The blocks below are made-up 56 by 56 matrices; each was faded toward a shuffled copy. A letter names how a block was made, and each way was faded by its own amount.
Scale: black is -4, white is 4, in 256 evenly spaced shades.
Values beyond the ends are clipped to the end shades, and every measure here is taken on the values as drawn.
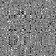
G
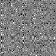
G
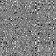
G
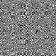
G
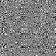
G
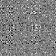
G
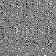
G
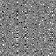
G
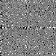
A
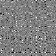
A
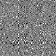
G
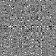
A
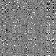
G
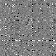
A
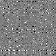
A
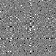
A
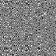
G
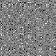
G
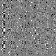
G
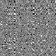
G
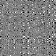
A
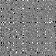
A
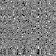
G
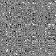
G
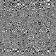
A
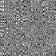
G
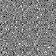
G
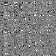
A
